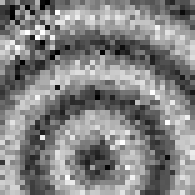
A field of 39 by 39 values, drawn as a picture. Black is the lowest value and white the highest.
Roughest part: top left. Odd rows or columns: none. Slope: none. Rings: centred on the bottom middle. Odd patch: rougher, in the top left.
